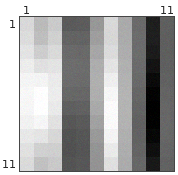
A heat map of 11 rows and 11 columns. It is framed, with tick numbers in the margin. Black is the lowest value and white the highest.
Ninth with the highest average: middle left. Grain: streaks running down. Stripes: upright, repeating 2 times.
